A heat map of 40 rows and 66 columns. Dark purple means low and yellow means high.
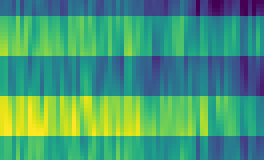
Slope: up to the bottom left. Stripes: horizontal, repeating 2 times. Ninth with the highest average: bottom left.
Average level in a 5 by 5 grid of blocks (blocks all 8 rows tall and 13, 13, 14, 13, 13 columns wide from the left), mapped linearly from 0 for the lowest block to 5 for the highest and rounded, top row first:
22210 | 33222 | 22110 | 55443 | 43321
